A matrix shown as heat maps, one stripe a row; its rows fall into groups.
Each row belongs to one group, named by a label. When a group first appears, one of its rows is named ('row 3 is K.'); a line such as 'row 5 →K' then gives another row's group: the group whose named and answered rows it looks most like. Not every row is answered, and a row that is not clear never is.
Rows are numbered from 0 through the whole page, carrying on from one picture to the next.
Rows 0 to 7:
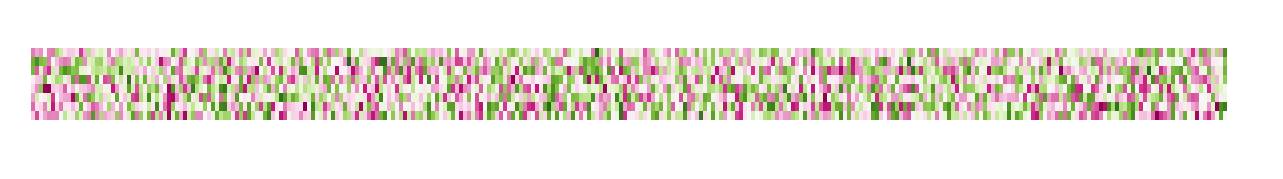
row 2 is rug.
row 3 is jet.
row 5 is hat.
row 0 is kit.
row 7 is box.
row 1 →hat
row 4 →box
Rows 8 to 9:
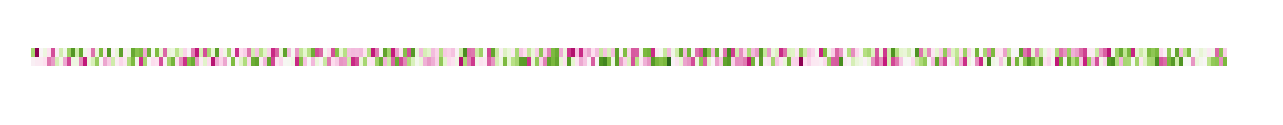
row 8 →rug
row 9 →kit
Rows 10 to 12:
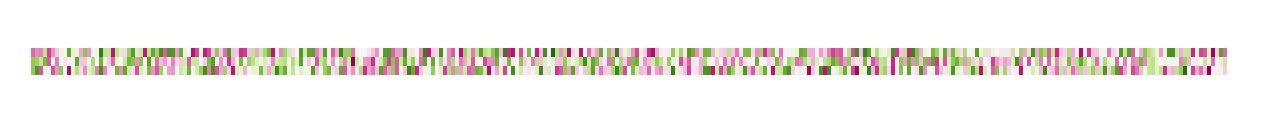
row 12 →hat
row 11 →hat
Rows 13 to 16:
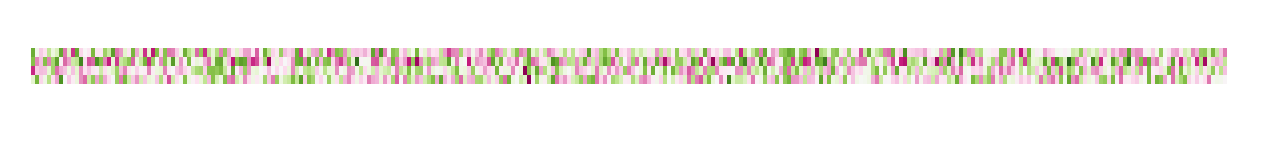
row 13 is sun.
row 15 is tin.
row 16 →hat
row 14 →jet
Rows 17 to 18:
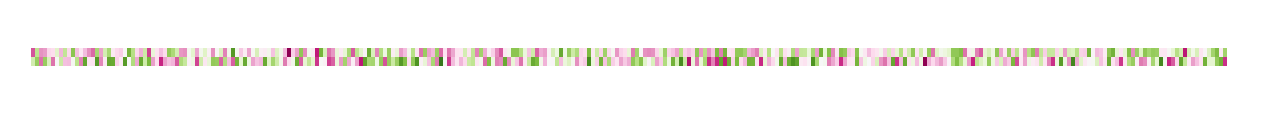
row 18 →sun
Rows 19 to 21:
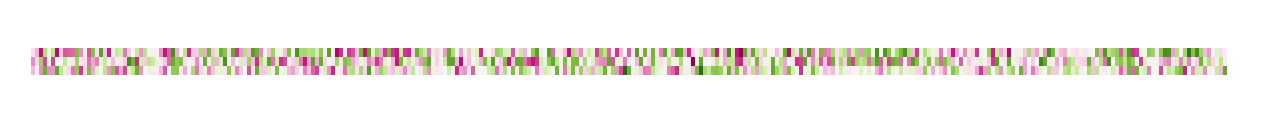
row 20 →box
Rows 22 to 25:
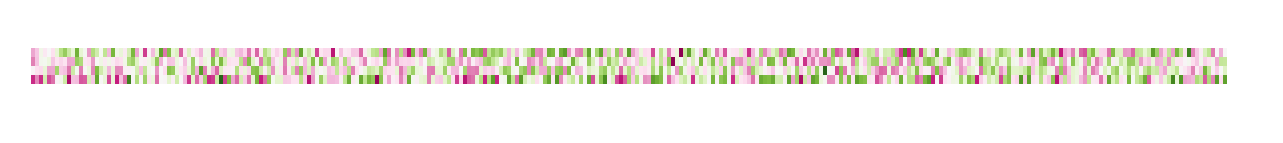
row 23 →box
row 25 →kit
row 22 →rug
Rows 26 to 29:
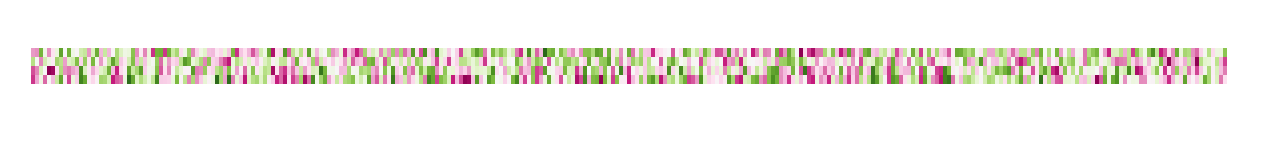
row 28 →box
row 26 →rug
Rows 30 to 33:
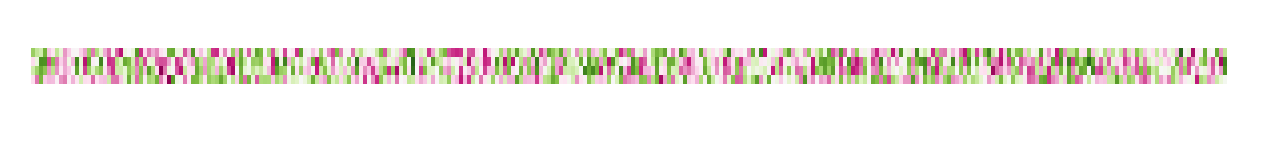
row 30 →kit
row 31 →hat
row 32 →hat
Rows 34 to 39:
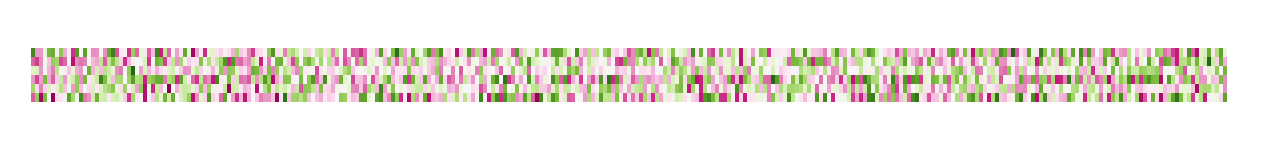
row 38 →sun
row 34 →sun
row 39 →rug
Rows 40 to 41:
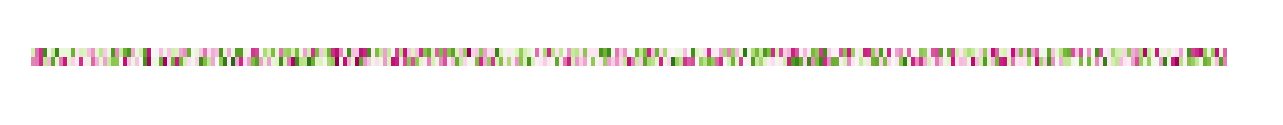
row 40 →jet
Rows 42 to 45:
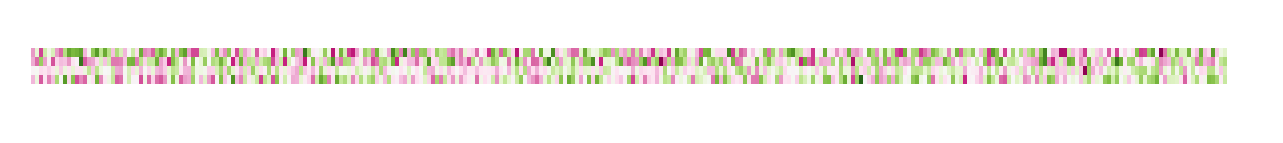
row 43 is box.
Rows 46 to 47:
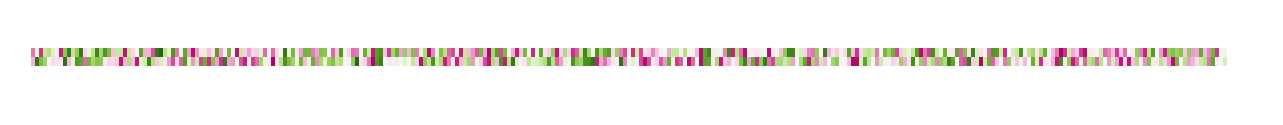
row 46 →rug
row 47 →hat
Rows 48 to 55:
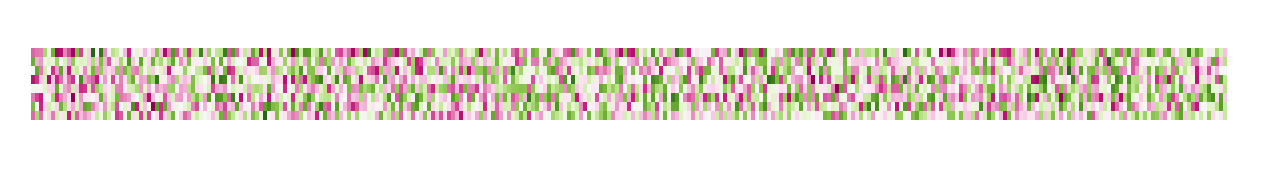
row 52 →kit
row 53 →tin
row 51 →box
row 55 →kit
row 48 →tin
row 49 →jet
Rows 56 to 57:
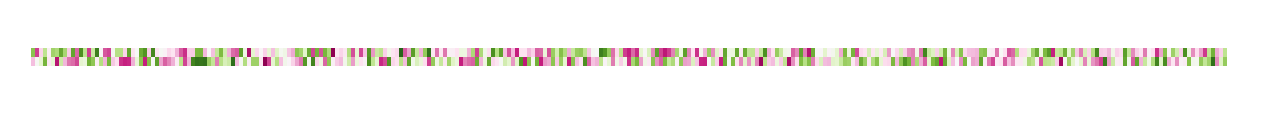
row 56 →jet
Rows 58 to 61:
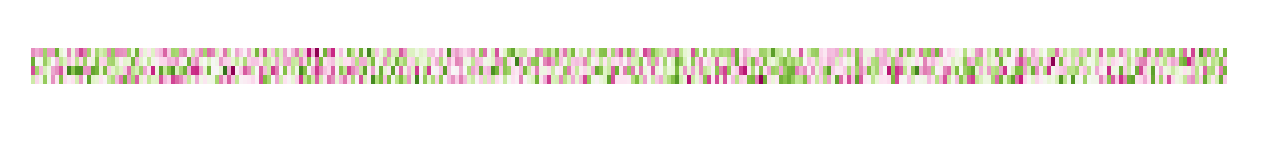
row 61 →sun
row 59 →sun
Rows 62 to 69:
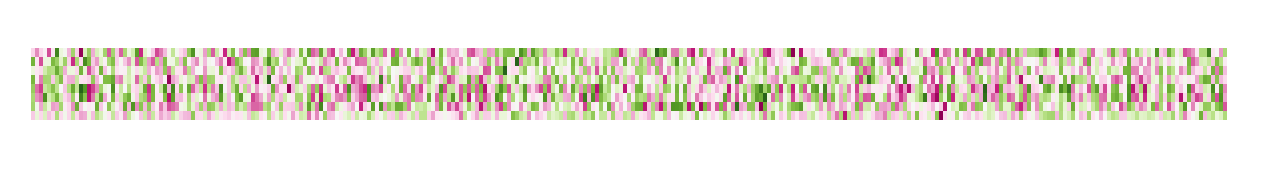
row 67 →jet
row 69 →kit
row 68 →sun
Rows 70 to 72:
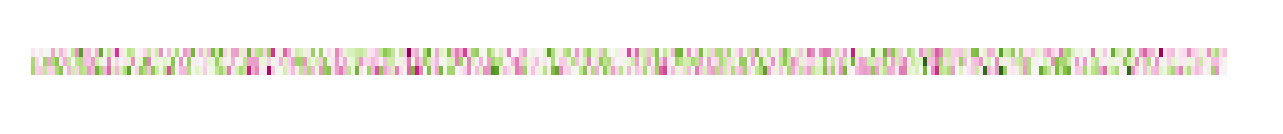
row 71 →jet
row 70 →box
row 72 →jet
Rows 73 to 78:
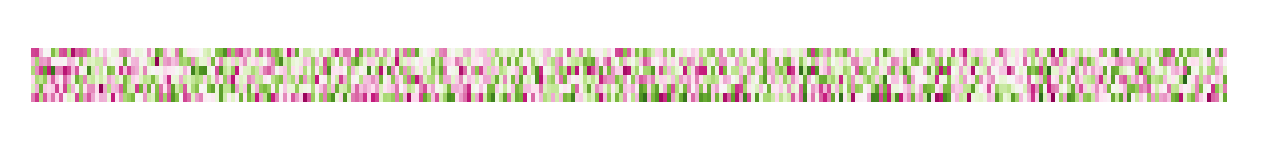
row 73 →tin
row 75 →tin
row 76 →hat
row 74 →hat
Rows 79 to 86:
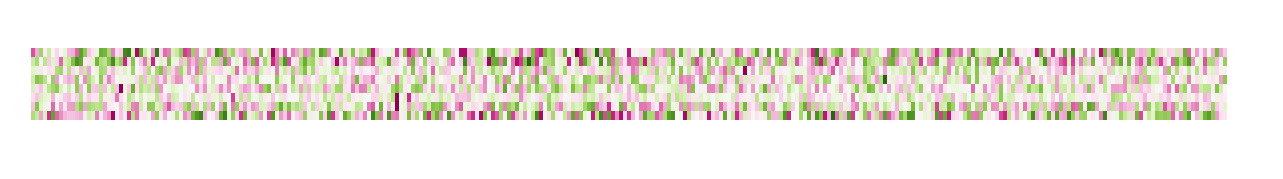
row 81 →rug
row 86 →tin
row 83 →sun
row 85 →hat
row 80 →rug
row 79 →box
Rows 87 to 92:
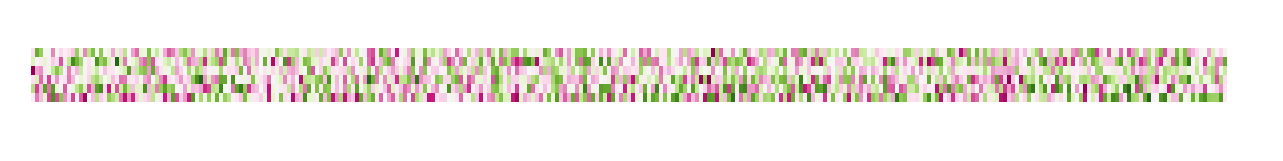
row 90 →tin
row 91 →jet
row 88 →rug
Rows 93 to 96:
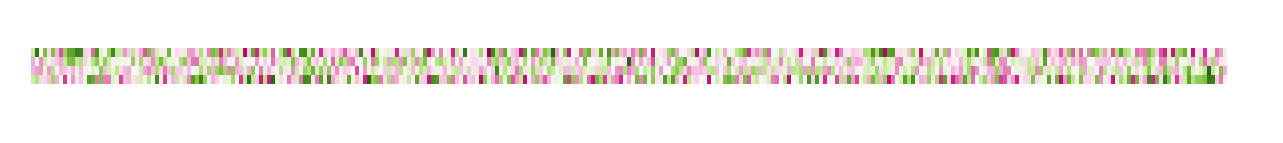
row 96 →tin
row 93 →rug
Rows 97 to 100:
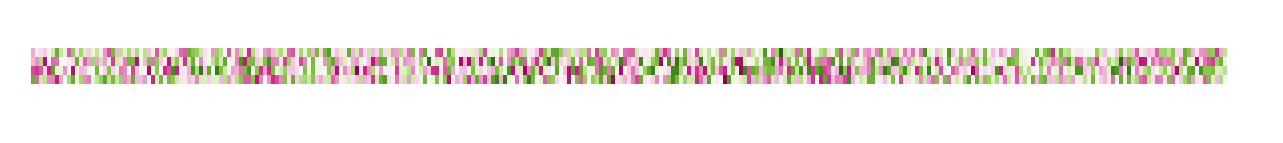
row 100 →rug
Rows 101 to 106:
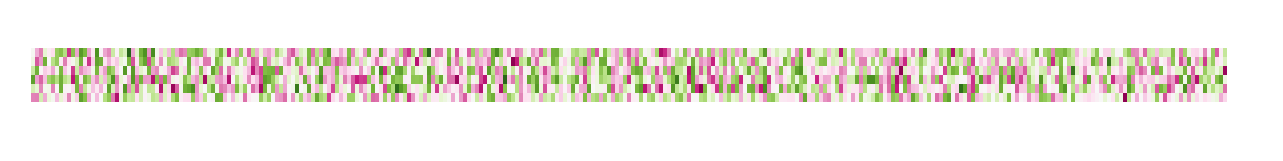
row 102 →jet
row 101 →jet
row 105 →sun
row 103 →sun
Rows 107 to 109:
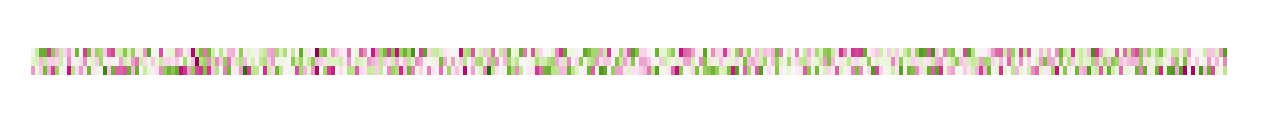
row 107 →hat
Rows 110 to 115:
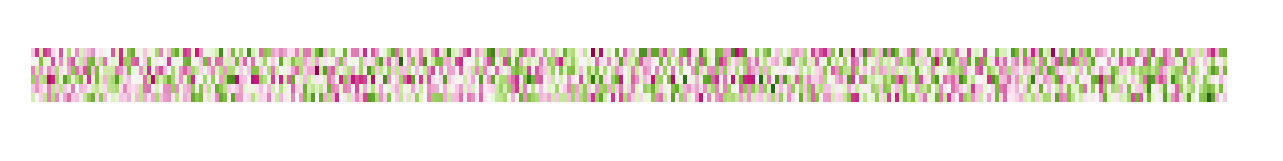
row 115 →tin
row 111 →hat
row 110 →box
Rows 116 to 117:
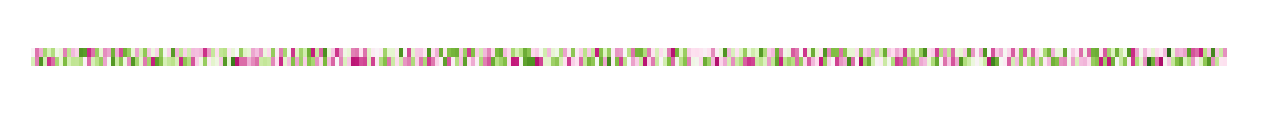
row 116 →jet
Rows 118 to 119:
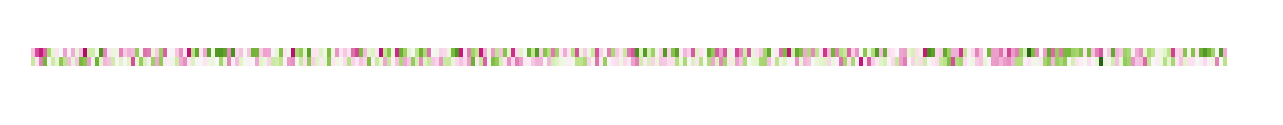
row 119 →jet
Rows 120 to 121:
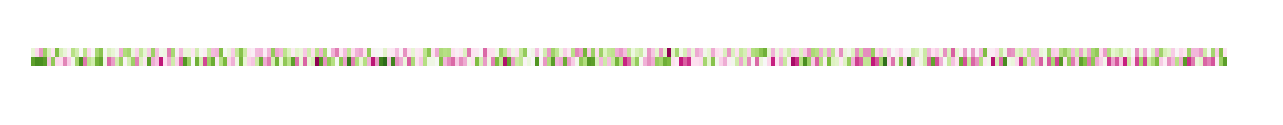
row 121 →hat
